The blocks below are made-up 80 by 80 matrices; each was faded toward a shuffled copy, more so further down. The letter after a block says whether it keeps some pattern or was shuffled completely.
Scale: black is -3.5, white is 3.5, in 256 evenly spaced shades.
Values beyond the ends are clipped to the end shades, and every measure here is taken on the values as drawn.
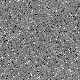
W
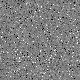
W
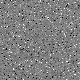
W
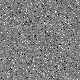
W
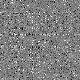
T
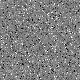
W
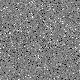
W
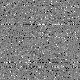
T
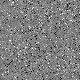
W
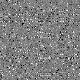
T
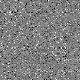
T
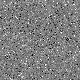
W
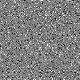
T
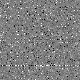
T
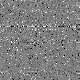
T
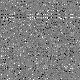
T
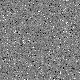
W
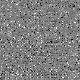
T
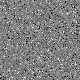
W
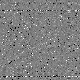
T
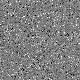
W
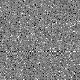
T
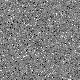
W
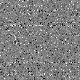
T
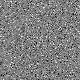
W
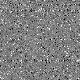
T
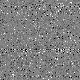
T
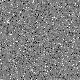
W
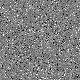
W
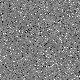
W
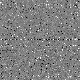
T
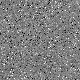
W
